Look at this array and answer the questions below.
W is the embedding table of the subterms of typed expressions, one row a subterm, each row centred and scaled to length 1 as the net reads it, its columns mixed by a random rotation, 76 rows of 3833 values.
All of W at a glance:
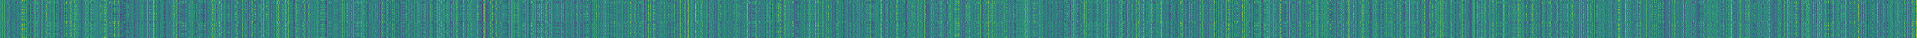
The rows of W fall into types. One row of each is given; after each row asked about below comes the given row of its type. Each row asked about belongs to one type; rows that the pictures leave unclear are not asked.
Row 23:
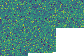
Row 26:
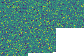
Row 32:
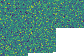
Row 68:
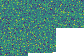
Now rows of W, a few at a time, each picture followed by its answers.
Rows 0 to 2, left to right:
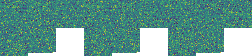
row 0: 26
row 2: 68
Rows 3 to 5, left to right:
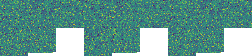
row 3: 68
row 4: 32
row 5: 68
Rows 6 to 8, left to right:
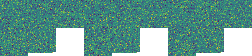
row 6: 68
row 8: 26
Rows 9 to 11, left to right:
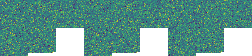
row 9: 23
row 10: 26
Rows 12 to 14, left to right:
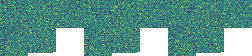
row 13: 32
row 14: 26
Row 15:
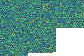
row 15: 26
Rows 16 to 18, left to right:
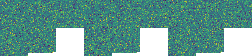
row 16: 23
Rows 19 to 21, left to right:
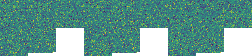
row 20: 26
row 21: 23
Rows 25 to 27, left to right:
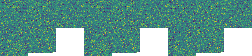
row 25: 26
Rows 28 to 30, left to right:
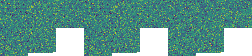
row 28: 32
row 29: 32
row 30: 23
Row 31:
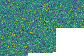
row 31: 26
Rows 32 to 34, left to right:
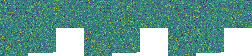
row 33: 26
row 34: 32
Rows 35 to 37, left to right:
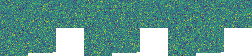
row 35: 26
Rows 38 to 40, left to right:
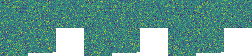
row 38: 26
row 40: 32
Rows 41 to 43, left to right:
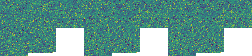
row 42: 23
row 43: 23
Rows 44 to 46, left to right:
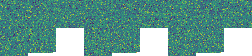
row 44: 32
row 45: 68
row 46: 68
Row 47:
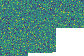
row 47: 68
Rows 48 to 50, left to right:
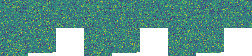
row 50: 68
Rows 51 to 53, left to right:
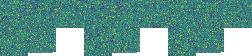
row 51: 68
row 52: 32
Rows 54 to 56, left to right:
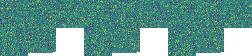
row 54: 23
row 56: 26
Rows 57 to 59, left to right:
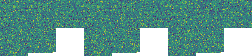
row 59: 68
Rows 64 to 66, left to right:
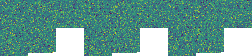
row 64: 23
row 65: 32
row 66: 32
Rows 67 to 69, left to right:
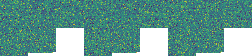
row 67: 68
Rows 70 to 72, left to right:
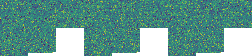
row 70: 23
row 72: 68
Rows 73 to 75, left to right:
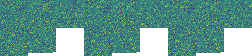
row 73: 26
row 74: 26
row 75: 26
